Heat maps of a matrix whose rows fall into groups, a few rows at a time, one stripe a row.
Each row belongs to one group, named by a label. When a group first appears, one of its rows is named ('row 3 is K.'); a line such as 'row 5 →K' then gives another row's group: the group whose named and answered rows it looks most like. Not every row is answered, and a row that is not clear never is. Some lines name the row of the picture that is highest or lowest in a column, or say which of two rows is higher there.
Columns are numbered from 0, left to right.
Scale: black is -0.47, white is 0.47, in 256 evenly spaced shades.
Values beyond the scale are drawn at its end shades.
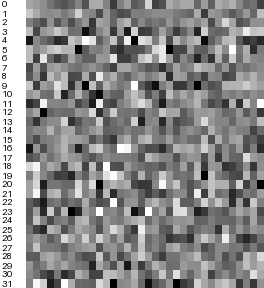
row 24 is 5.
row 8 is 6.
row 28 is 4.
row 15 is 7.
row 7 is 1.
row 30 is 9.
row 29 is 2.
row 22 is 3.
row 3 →2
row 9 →2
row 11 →4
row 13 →2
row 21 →1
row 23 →6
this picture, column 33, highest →11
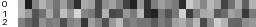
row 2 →7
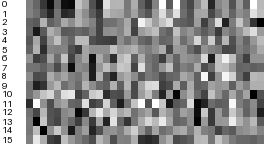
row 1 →9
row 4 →1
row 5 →6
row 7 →7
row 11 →5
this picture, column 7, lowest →12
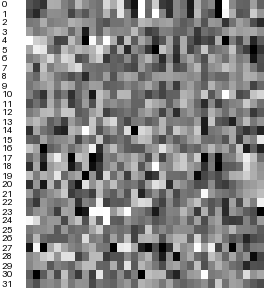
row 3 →2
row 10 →7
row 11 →6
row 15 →4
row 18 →6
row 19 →2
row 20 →6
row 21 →2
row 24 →1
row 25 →6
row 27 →1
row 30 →2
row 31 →7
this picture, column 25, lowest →17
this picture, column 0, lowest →27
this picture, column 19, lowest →27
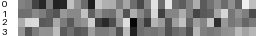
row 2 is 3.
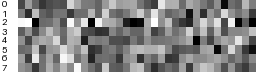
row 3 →1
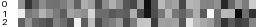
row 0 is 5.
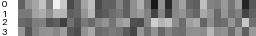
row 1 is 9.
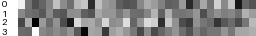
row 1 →9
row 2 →6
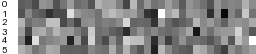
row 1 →5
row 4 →4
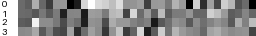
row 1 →7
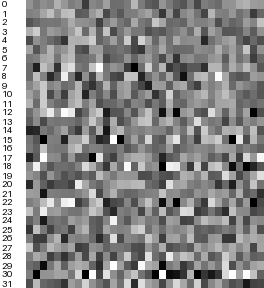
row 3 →1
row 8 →3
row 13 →4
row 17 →4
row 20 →5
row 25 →5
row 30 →2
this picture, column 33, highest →17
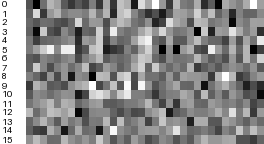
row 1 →1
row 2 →5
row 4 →4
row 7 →5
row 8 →7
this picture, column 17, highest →4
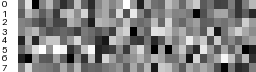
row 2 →9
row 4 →1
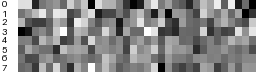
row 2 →4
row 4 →6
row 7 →6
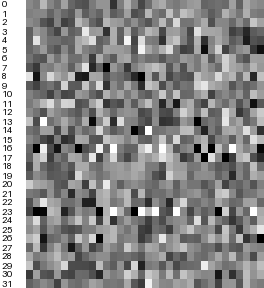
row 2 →9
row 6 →7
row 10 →9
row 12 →7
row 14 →6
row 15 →9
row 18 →5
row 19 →5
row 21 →7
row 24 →1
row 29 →2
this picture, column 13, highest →13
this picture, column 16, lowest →8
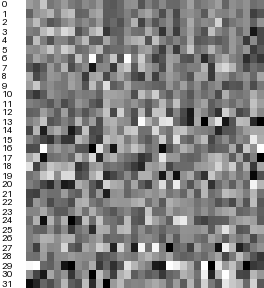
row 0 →3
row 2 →3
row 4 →5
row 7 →7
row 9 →1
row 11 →9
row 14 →6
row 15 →9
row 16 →4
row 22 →5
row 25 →7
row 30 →7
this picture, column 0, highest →29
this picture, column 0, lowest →31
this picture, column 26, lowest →29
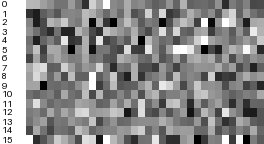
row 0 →1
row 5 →6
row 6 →1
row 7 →3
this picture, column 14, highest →5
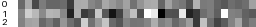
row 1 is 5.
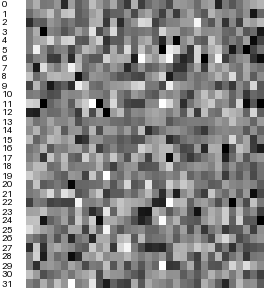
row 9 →5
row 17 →6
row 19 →1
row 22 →5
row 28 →6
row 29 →2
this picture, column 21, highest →5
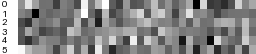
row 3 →5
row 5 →1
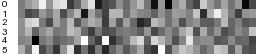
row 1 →7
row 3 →1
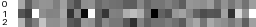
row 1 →4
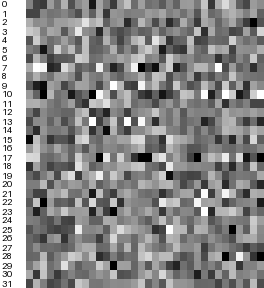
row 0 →7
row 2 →3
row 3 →1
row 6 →5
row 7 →3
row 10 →7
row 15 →5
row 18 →5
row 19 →6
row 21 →7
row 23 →7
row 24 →9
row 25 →5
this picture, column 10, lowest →17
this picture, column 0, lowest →15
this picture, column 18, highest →4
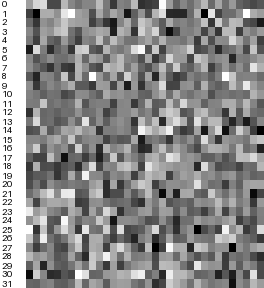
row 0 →3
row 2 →7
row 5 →5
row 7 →9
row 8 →2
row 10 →9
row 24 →3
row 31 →5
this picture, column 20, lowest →3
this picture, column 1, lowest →1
